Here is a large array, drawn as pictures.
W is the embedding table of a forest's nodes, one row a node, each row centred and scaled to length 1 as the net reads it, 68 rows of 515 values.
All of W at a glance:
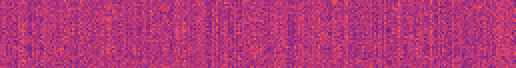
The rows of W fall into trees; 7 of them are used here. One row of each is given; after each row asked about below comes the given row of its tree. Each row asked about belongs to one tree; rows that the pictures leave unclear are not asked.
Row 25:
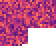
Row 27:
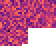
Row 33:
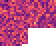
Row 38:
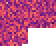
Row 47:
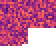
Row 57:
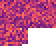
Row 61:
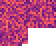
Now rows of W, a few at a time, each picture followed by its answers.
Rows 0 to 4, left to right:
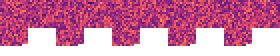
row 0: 61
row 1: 38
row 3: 61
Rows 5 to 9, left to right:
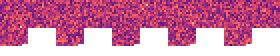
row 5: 27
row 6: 47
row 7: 25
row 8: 27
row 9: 33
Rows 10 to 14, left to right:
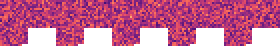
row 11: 61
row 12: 47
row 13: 57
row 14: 33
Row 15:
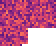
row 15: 61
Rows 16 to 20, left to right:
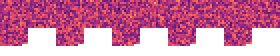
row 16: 27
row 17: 61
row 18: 47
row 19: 27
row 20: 27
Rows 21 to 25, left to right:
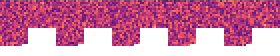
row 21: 38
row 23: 61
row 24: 33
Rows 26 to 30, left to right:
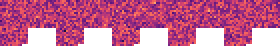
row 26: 61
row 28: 57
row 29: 33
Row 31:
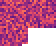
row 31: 61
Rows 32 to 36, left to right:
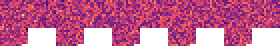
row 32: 33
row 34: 38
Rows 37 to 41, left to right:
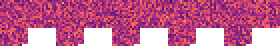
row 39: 27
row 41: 25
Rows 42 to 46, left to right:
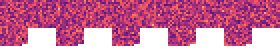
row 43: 38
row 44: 25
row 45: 27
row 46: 27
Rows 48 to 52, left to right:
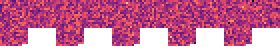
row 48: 27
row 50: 61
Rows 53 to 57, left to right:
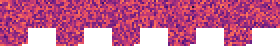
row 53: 27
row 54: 27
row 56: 33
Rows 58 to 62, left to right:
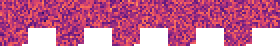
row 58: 38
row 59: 25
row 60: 61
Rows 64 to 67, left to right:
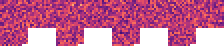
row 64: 61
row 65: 33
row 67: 25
